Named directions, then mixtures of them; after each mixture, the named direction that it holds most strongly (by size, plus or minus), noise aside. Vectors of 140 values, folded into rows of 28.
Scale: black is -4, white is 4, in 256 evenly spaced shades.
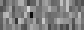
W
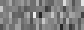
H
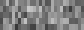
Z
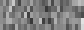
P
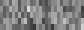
Z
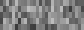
Z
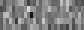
W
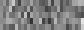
P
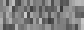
P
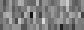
W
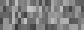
Z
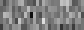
W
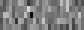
W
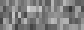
Z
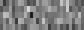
W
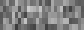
Z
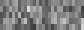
Z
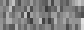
P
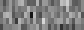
W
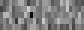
W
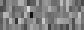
W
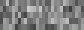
Z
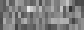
Z
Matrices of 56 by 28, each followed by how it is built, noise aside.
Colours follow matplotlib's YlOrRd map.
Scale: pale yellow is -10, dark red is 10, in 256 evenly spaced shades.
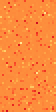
sparse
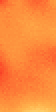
smooth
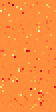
sparse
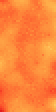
smooth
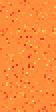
sparse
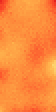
smooth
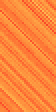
Toeplitz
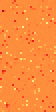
sparse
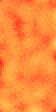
smooth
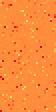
sparse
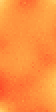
smooth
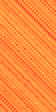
Toeplitz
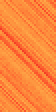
Toeplitz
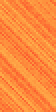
Toeplitz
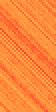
Toeplitz
